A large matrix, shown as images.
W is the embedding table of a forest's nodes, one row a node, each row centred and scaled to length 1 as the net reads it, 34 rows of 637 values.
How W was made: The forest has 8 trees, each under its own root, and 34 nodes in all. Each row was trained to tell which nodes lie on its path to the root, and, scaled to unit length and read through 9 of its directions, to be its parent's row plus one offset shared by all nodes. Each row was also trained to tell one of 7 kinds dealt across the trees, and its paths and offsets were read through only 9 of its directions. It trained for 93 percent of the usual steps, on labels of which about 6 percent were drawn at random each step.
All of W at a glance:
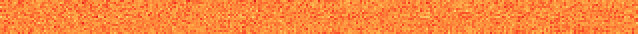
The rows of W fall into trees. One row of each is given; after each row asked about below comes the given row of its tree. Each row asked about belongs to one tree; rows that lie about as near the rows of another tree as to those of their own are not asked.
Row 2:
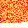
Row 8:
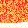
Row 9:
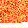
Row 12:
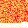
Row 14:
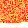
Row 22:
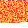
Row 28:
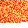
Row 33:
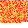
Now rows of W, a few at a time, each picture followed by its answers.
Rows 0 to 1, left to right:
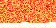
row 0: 2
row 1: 8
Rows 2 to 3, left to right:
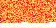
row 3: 22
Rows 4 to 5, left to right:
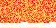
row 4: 28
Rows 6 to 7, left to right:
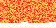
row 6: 8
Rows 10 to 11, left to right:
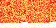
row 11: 2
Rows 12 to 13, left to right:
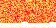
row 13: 9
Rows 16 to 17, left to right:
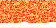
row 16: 12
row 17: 12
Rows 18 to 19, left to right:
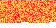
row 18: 9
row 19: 22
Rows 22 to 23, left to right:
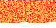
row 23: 8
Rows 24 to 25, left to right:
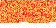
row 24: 12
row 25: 22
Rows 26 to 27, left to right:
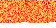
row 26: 9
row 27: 33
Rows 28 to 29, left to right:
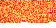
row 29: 14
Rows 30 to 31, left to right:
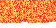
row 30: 33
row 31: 12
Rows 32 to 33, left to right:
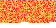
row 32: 8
